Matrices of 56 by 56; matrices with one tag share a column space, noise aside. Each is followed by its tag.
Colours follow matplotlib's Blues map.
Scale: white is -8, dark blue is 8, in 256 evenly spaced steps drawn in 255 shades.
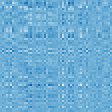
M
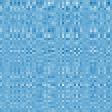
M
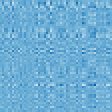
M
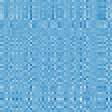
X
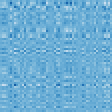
M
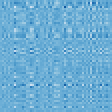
M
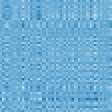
X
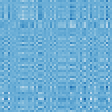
X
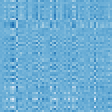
X
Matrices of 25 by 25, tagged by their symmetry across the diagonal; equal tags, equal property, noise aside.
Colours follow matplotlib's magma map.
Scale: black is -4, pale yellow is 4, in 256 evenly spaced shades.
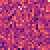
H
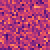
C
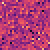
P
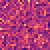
P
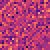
P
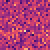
H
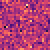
C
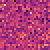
H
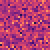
H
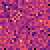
P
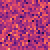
H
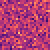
C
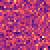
H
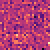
C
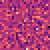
C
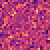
P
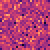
P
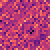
P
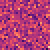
C
